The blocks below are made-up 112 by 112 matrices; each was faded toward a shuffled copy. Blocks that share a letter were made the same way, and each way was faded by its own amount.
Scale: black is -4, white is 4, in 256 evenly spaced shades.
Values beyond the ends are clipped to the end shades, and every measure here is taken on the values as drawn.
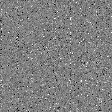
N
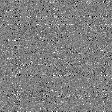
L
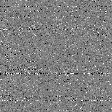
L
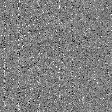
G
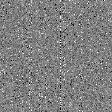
G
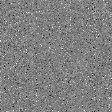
N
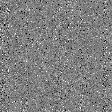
N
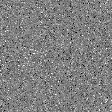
N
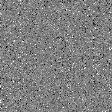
N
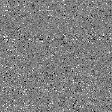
L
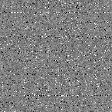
L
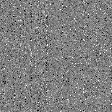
N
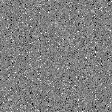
N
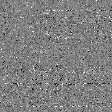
L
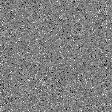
N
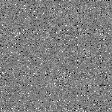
L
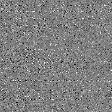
L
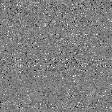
L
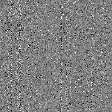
G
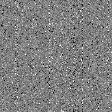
G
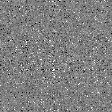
L
